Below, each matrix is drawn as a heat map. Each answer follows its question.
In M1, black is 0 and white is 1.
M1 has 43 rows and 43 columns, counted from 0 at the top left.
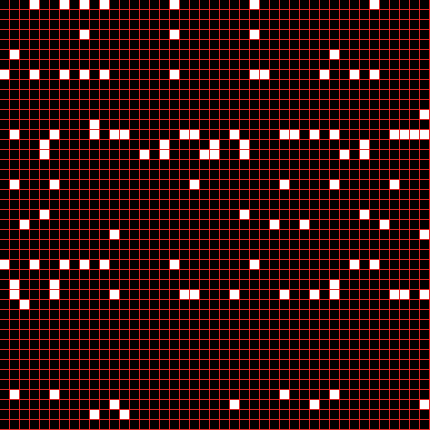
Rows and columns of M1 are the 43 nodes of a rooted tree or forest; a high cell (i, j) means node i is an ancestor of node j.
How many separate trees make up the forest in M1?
4
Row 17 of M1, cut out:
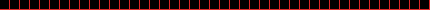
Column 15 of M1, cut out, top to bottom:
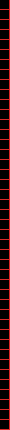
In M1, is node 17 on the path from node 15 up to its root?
no
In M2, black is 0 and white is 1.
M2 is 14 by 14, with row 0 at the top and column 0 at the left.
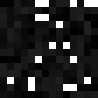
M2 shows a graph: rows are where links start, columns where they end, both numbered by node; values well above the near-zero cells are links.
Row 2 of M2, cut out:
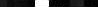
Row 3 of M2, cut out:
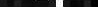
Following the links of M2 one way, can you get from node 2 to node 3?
no
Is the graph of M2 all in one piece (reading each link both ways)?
yes
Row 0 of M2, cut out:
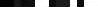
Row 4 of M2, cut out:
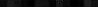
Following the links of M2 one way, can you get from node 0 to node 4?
yes
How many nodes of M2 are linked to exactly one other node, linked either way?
4
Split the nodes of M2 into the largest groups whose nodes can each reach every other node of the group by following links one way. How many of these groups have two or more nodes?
0
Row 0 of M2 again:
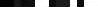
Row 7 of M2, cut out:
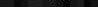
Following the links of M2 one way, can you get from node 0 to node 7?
yes
